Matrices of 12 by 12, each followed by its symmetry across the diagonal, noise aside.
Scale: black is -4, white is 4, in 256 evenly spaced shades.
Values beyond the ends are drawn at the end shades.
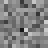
neither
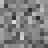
neither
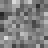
antisymmetric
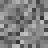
symmetric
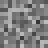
symmetric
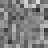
neither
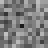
neither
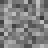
neither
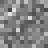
symmetric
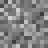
symmetric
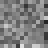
antisymmetric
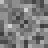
symmetric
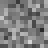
antisymmetric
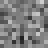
neither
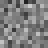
neither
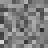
neither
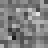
antisymmetric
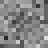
symmetric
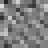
antisymmetric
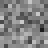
neither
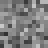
antisymmetric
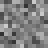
antisymmetric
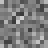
symmetric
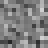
antisymmetric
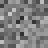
symmetric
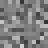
antisymmetric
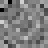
symmetric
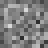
symmetric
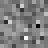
antisymmetric
